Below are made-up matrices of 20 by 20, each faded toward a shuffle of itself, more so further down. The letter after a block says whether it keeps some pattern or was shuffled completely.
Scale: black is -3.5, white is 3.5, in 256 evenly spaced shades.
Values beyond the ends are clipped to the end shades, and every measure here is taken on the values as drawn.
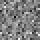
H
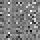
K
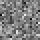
K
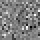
K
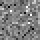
H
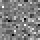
K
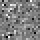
H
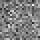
K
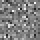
K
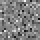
H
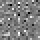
K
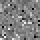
H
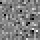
K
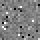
H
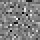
H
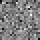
H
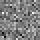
H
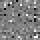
K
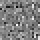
K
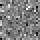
K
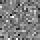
H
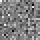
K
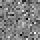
H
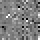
K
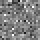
H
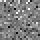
H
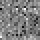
K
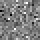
H
